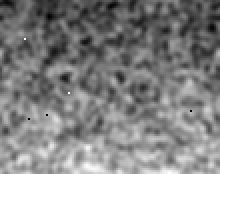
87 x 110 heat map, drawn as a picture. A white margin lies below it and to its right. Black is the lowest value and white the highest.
Stripes: none. Slope: up to the bottom. Grain: blotchy. Lone odd cells: 5, 2 higher and 3 lower than their neighbours.
